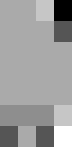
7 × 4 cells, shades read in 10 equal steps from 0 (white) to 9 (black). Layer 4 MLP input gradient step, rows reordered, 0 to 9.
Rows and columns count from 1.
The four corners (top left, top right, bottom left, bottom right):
3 9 6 0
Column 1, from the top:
3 3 3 3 3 4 6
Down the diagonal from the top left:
3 3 3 3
